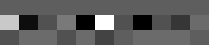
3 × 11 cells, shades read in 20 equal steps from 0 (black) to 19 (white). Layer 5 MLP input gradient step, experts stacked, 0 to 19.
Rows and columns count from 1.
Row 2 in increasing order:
0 0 1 4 6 6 6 8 9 15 19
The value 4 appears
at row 2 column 10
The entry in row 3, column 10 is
8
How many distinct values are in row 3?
4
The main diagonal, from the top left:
7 1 8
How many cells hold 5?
1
